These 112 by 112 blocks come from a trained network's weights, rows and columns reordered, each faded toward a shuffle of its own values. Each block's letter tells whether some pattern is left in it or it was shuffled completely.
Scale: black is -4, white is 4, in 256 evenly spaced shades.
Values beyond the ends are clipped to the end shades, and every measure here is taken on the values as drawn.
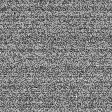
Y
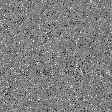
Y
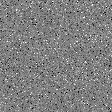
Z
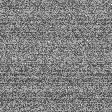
Y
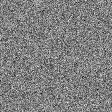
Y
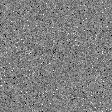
Y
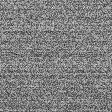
Y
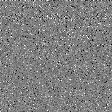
Y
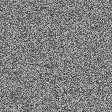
Z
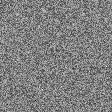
Z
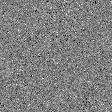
Z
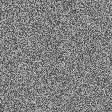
Z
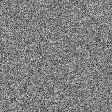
Z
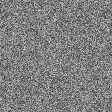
Z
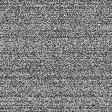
Y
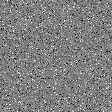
Z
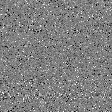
Y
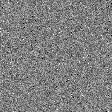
Y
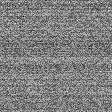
Y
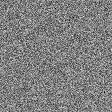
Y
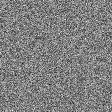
Z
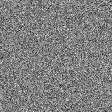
Y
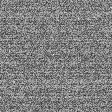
Y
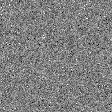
Y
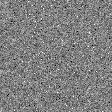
Y
